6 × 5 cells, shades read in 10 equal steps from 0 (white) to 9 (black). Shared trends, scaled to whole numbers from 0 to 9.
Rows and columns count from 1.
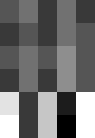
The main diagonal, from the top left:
6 6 6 4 0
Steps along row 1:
down up down up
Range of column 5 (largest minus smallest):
7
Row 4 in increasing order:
4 5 6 7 7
